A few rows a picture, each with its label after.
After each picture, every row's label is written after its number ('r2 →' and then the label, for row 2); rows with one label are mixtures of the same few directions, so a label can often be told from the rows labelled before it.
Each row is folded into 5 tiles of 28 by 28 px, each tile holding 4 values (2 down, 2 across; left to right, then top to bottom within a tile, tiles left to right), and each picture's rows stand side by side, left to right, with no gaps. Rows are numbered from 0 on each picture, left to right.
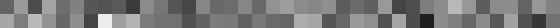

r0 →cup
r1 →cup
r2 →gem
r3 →cup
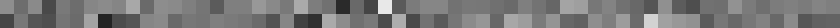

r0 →cup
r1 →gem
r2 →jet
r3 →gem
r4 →gem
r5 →cup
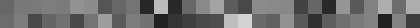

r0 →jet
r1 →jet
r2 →cup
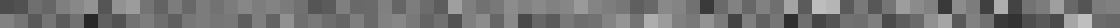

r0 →gem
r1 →cup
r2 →cup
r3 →cup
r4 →gem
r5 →gem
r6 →jet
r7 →jet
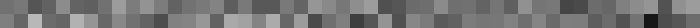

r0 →jet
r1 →gem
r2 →jet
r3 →jet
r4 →gem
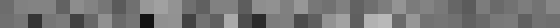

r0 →jet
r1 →cup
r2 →gem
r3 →cup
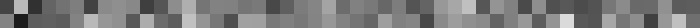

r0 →jet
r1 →cup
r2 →cup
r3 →cup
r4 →cup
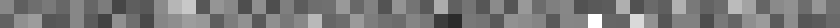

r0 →gem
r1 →cup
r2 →jet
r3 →jet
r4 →jet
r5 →cup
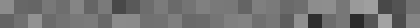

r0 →gem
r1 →jet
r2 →jet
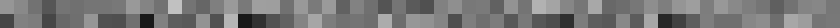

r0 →cup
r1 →cup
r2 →cup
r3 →gem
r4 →cup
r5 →gem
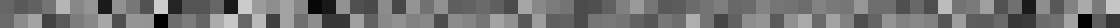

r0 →jet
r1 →jet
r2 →cup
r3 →jet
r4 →gem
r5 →gem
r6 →jet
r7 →cup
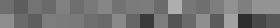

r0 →cup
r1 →cup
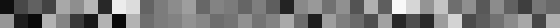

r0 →gem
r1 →cup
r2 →gem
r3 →cup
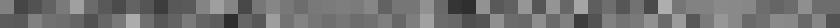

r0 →gem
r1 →gem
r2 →jet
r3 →cup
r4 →jet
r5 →gem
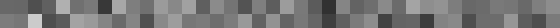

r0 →jet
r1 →cup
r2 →cup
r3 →cup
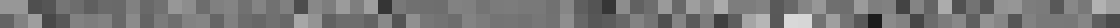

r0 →cup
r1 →cup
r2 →jet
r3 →cup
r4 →cup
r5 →gem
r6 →jet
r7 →gem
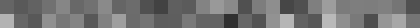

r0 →cup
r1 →gem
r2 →cup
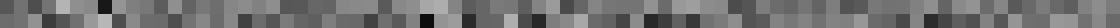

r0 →jet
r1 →cup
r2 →gem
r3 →cup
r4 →gem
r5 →cup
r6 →gem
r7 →jet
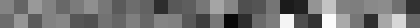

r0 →jet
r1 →gem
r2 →cup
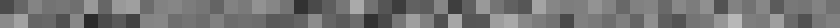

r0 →gem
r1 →gem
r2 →gem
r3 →jet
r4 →cup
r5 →jet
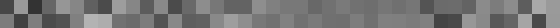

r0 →jet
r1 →jet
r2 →cup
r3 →gem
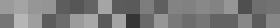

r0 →gem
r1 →jet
